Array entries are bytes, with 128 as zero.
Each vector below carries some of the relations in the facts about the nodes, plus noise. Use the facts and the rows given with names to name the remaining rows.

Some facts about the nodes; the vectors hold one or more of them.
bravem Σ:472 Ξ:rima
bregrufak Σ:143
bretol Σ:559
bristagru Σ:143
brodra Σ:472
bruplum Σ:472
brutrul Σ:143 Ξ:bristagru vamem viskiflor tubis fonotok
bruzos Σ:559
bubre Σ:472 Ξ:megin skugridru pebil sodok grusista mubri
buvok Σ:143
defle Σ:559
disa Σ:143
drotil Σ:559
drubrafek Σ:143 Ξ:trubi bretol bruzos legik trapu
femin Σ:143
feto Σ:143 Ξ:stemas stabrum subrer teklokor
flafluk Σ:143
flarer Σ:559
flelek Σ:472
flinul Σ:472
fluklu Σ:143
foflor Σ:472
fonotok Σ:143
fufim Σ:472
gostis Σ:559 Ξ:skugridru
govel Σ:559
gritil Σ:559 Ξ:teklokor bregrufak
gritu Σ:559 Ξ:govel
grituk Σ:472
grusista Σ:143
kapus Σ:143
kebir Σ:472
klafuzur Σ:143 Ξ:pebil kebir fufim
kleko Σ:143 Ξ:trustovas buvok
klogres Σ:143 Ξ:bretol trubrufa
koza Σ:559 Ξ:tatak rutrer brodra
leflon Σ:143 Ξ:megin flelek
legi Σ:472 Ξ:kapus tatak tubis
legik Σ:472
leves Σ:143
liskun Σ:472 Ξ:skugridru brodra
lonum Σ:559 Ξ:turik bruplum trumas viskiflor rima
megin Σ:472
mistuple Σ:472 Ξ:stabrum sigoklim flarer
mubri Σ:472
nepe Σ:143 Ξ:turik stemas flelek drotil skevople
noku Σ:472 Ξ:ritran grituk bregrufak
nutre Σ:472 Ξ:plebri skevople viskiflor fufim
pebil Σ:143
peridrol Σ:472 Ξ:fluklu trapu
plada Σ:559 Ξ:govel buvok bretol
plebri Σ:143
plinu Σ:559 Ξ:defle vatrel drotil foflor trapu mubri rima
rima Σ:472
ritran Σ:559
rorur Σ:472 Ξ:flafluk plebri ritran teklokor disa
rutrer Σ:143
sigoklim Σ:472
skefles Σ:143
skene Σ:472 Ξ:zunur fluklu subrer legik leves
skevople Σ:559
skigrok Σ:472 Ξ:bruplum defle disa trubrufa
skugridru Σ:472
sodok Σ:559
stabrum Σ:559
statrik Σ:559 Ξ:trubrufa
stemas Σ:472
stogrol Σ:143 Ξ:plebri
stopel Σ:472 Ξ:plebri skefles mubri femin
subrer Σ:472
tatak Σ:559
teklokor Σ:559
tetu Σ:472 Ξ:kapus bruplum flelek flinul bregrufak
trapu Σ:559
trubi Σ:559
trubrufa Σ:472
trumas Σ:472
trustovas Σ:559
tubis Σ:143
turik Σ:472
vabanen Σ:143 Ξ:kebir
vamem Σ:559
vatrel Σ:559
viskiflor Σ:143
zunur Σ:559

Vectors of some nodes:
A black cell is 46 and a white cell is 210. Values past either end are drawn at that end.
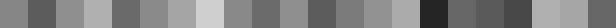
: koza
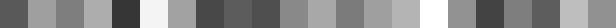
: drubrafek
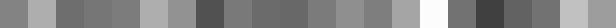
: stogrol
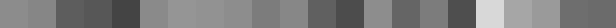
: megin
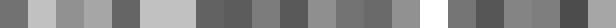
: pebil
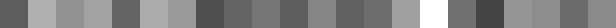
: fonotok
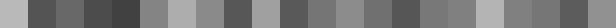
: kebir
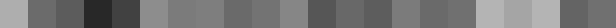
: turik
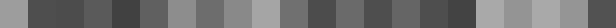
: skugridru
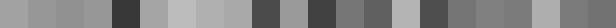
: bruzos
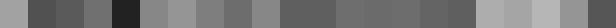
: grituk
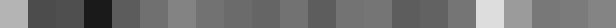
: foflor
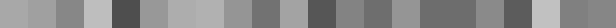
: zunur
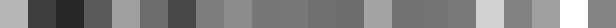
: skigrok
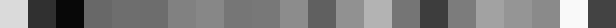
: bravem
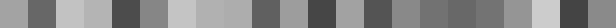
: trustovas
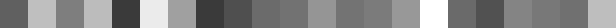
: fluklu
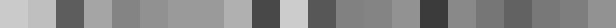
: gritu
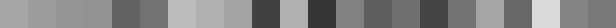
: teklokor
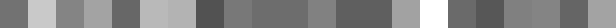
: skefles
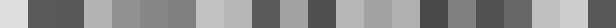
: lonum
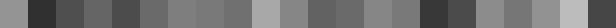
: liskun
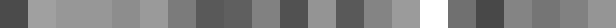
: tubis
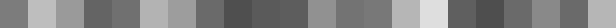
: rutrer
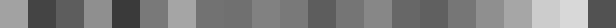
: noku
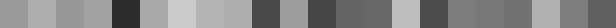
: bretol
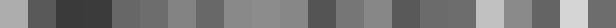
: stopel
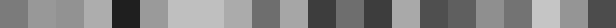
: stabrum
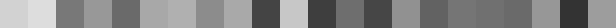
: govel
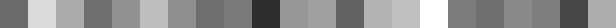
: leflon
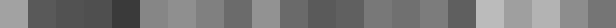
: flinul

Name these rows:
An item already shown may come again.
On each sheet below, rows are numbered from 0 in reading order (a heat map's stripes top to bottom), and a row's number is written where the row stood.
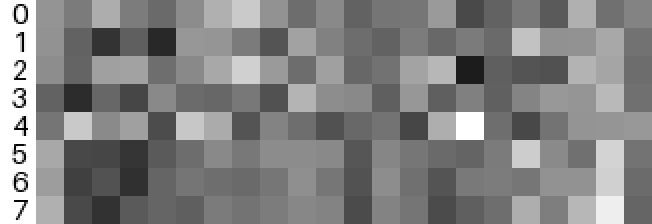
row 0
tatak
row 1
legik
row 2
koza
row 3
legi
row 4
plebri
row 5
stopel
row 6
nutre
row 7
rorur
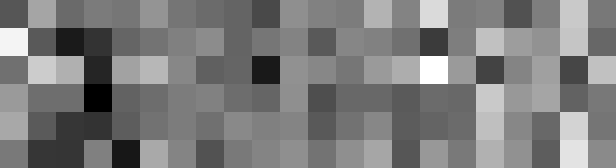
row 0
feto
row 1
rima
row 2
nepe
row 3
stemas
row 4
stopel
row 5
peridrol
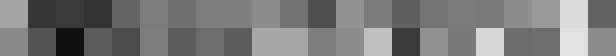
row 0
nutre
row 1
skene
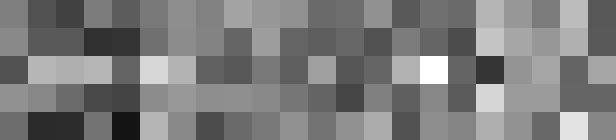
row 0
bubre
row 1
sigoklim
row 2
kapus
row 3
megin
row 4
peridrol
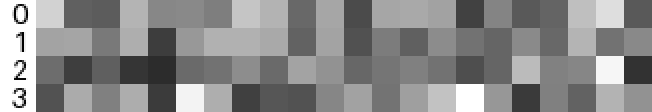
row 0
lonum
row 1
zunur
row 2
mistuple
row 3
drubrafek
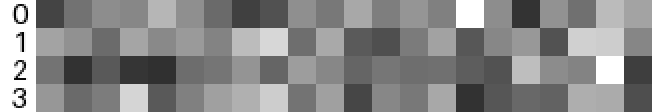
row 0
brutrul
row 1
statrik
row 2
mistuple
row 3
gostis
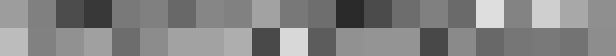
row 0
trubrufa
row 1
plada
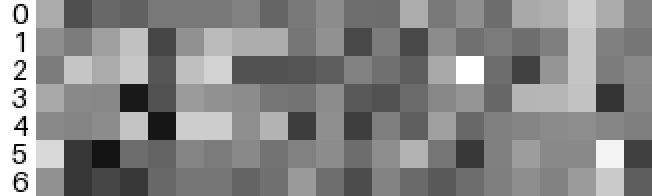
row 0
tetu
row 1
vamem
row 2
bregrufak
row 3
flelek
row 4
trapu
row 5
bravem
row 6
nutre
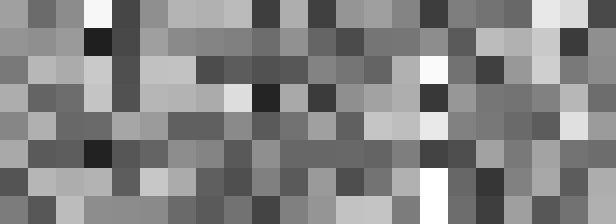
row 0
gritil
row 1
flelek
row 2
bregrufak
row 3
plinu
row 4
klogres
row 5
brodra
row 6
kapus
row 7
kleko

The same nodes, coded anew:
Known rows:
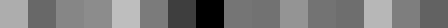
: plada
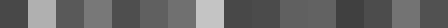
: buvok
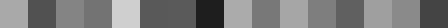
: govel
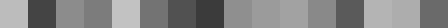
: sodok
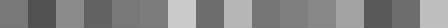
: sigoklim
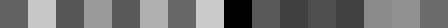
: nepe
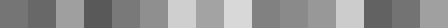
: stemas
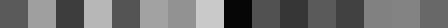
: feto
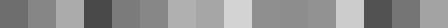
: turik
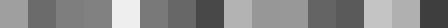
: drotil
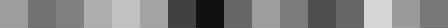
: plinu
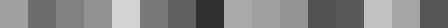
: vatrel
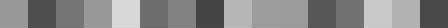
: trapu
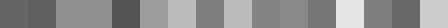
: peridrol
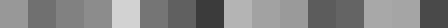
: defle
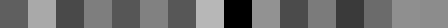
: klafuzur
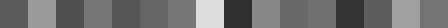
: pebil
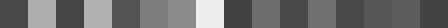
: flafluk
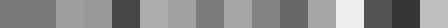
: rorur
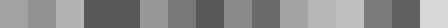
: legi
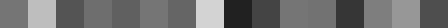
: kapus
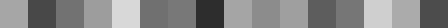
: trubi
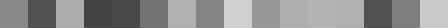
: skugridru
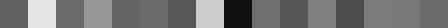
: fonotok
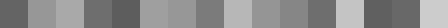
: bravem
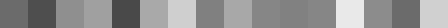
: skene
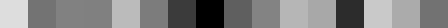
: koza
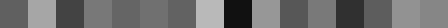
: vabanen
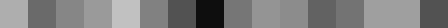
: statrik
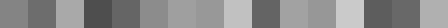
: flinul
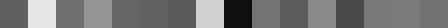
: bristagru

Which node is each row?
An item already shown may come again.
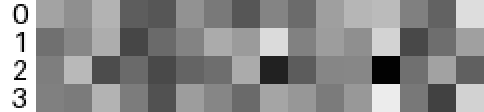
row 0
legi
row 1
bruplum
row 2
rutrer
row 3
stopel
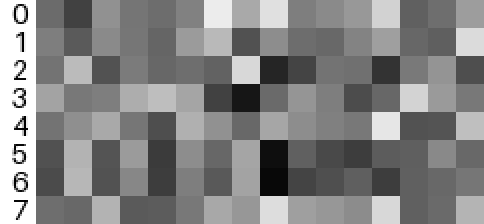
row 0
subrer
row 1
mistuple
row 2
kapus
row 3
plinu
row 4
skigrok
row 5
klogres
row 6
kleko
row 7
mubri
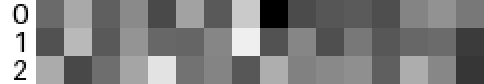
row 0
leflon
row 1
plebri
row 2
teklokor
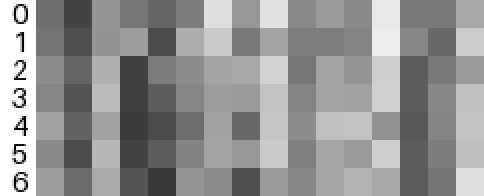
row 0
legik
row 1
skene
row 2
flelek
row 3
megin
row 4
brodra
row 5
megin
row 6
liskun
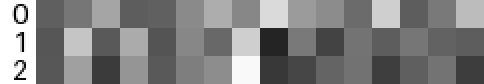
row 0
foflor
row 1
stogrol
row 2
bregrufak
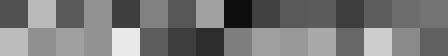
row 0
kleko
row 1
vamem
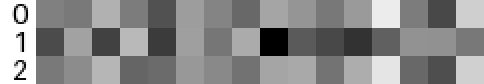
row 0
stopel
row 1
drubrafek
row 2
nutre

